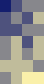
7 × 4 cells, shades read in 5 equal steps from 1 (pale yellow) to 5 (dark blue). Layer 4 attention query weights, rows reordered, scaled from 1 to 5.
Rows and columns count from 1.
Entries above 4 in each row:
1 0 0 0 0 0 0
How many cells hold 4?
6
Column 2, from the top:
4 3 4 2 2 2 2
